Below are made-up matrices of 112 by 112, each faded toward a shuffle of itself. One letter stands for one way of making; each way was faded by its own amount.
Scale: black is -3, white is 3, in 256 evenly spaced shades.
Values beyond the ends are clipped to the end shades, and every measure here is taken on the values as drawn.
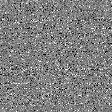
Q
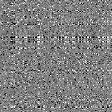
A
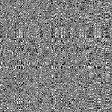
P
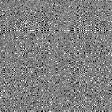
A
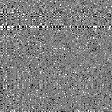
A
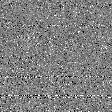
Q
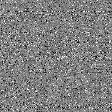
Q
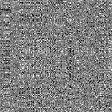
P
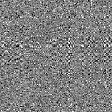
P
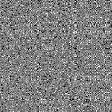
P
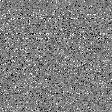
Q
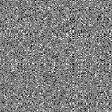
P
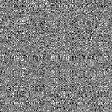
P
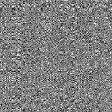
P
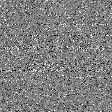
Q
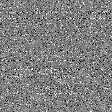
Q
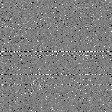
A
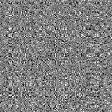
P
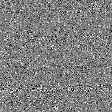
Q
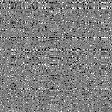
A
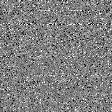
Q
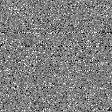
Q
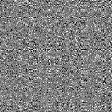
P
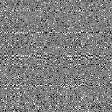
A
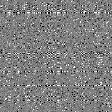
A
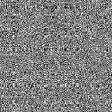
P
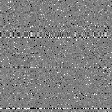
A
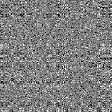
P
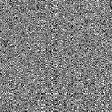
P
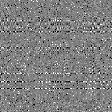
A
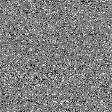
Q
